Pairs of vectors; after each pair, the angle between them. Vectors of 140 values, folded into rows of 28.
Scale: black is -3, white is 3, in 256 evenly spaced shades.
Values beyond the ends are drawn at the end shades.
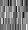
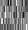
nearly parallel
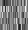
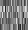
nearly parallel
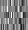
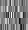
nearly parallel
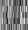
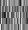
orthogonal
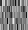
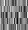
partly aligned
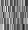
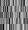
nearly opposite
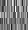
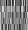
partly opposed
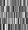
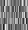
nearly parallel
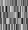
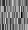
partly opposed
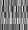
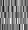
nearly parallel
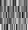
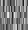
orthogonal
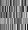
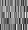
orthogonal
